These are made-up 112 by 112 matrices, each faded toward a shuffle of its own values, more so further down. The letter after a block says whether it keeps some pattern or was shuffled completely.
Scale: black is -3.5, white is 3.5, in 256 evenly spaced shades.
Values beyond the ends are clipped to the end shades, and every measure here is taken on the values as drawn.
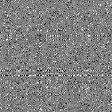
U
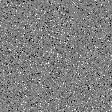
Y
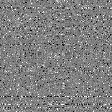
U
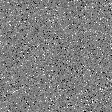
Y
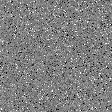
Y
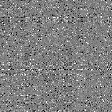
U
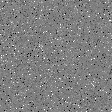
Y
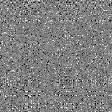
U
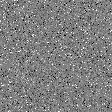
Y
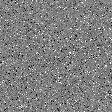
Y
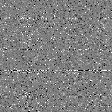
U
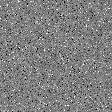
Y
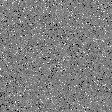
Y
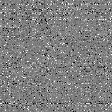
U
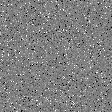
Y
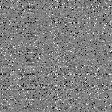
U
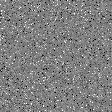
Y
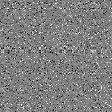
U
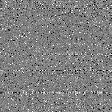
U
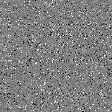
U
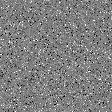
Y
